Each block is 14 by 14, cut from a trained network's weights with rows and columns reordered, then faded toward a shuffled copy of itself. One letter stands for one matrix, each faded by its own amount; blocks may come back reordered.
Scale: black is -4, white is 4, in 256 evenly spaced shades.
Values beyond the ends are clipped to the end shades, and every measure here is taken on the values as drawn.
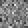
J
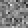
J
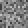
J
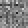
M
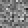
J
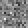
J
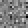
M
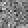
J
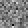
J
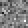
J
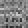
M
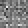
M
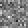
J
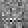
M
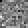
J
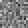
J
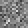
J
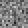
J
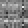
M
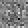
M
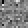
M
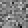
J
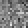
M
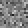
J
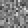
J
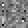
M
